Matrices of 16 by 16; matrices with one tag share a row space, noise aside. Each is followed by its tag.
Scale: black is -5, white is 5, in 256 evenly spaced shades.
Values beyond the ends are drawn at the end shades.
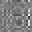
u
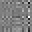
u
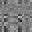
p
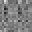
p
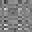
p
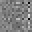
u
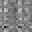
p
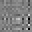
u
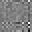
u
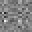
p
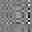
u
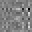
u
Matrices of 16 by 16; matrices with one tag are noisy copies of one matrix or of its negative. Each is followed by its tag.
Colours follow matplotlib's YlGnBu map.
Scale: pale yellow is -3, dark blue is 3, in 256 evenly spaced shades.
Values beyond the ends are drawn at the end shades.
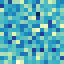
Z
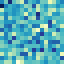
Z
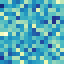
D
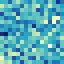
D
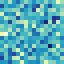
D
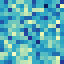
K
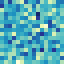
Z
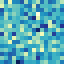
Z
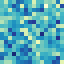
K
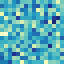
D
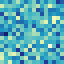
D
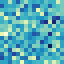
D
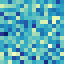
D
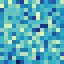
Z
